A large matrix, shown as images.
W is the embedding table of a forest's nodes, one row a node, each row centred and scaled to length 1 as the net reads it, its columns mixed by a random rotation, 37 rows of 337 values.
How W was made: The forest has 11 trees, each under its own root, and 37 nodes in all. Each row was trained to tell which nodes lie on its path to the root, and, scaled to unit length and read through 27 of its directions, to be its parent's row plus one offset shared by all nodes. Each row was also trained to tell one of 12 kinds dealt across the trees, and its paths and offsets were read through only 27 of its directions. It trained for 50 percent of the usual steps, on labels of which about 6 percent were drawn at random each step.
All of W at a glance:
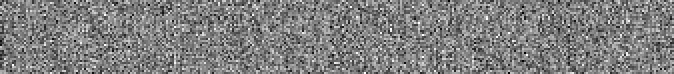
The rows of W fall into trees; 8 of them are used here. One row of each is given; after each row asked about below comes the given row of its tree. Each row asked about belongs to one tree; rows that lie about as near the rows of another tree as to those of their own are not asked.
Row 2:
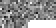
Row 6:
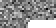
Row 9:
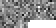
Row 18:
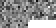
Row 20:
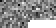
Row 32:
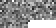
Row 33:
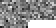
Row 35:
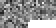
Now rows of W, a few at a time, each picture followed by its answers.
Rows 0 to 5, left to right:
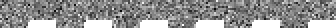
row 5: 20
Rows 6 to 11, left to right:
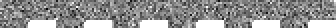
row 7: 2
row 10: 33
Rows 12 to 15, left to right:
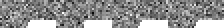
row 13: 20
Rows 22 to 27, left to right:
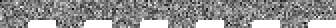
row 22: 2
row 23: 9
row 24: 35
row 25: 35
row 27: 33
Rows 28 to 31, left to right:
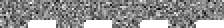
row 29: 35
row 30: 33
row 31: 20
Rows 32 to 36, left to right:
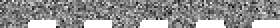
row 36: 6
